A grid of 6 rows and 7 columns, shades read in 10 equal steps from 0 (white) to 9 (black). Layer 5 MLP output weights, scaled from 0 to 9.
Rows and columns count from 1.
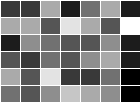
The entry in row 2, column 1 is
3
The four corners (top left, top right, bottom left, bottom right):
7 8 5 9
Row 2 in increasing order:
0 1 3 3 3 6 6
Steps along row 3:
down up up same down up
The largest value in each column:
8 7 6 8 7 6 9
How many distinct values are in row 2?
4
